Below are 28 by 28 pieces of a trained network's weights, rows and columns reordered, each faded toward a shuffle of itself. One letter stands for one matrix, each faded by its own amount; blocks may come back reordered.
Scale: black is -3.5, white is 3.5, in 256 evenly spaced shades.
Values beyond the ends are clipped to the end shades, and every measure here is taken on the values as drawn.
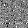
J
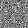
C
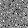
C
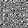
J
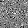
C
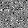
J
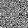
J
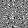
C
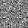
J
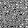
J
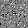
C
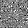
C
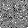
C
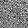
C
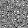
J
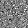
C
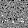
C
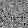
C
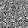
J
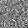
J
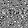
C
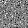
C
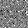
C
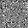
J
